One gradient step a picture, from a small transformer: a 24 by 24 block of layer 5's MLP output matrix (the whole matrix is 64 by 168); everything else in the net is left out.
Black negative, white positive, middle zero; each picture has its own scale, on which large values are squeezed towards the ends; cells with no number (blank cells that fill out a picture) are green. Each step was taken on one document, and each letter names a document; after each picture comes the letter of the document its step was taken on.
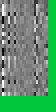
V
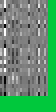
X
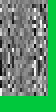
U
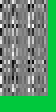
X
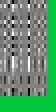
X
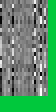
U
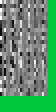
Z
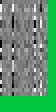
U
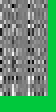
X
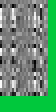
U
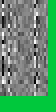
V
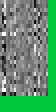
V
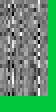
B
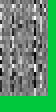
U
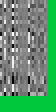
X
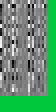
X
